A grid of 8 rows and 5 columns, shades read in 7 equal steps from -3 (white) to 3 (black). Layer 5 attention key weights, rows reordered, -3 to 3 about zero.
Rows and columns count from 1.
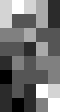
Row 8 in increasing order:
-3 0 2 2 3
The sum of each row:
-6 1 1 4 3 6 0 4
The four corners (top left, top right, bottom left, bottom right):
-2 2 2 -3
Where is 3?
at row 6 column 1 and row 8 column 2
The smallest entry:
-3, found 3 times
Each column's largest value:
3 3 2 1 2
